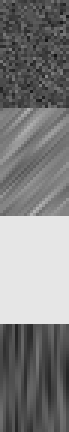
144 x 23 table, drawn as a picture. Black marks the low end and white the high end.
It is made of 4 by 1 panels. Panel 1,1: low, fine-grained. Panel 2,1: middling, slanting up to the right. Panel 3,1: very high, flat. Panel 4,1: low, streaked downward.
